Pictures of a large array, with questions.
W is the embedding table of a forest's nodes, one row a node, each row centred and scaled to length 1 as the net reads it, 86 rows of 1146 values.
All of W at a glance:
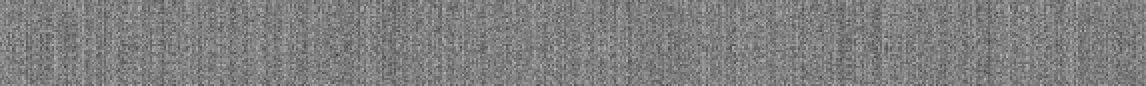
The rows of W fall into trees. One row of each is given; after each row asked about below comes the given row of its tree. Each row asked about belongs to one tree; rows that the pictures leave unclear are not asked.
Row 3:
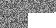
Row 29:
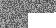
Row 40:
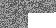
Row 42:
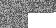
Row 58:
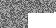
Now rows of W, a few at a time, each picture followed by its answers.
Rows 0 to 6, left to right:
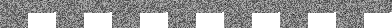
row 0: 3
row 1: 40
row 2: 40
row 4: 3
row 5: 29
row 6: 42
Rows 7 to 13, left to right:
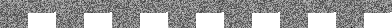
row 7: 3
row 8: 42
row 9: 3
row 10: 42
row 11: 3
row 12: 40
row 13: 40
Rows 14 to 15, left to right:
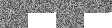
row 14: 29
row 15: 42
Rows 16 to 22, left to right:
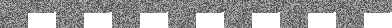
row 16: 58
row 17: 40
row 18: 3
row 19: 42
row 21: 42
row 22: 3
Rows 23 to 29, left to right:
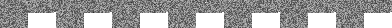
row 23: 40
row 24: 42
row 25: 58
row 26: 3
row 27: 29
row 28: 40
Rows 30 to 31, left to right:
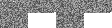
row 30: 29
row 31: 3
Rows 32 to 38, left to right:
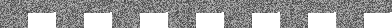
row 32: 40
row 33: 42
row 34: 58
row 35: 42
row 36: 58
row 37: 58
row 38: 42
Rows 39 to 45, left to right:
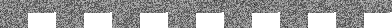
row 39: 29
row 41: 42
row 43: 58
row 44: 40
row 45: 40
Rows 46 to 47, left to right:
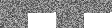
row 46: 58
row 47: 58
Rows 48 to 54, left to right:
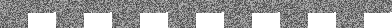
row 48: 58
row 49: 58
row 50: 58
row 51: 42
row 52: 40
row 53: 3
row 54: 29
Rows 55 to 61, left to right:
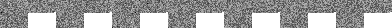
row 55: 3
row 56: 58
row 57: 29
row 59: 42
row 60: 42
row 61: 40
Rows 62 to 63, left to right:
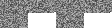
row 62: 40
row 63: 3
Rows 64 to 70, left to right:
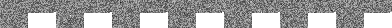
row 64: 42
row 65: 42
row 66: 42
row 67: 29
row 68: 58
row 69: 3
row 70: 3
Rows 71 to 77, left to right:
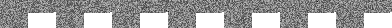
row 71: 42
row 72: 40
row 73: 42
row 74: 58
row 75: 42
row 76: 29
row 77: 3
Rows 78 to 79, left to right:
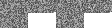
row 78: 42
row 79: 29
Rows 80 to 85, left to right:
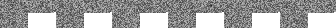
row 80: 40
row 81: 3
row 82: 58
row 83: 40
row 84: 3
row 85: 3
